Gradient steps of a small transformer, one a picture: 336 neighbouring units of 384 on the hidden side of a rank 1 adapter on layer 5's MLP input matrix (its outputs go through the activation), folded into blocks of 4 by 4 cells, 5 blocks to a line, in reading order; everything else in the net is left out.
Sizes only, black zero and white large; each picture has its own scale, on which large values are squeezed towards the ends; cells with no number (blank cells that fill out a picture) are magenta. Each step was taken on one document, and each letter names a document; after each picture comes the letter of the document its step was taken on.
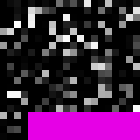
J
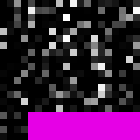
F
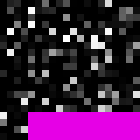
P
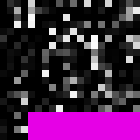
J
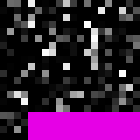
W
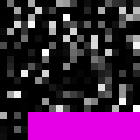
J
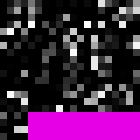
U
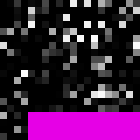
U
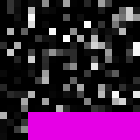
P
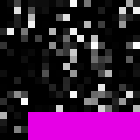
U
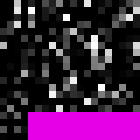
F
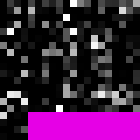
U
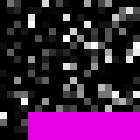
P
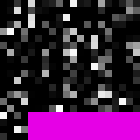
U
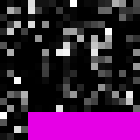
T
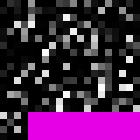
W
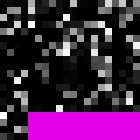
T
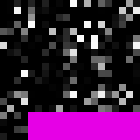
U
